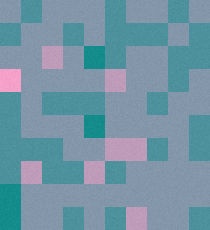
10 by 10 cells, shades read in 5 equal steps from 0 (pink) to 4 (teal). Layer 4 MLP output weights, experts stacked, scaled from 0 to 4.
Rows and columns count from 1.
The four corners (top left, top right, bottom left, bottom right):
2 2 4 3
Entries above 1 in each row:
10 10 9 8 10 10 8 8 10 9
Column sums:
27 21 22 24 24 23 19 23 23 25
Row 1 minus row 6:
-1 1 0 0 -2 1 0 0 1 -1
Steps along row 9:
down same same same same same same same same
